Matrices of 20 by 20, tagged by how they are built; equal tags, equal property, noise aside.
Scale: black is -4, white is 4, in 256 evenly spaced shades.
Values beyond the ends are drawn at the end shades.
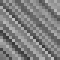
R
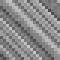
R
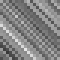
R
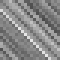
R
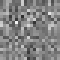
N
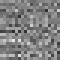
N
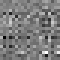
N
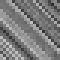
R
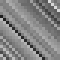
R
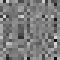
N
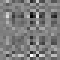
N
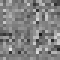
N
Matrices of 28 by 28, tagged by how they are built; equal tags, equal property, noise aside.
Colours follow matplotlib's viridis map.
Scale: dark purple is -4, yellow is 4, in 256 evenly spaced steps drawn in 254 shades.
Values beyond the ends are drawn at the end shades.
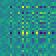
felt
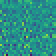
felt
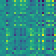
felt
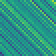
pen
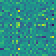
felt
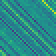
pen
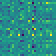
felt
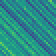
pen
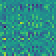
felt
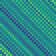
pen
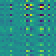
felt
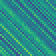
pen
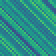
pen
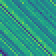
pen
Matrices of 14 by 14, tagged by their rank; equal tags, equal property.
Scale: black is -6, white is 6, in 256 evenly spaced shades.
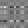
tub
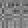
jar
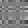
tub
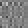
jar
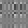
tub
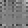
jar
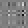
tub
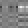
tub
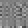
jar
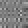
jar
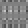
tub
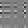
tub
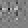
jar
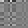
tub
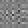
jar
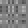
tub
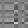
tub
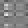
tub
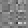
jar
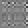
jar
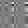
tub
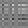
tub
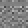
jar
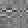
jar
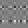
tub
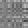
jar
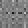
jar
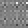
jar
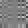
tub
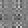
jar
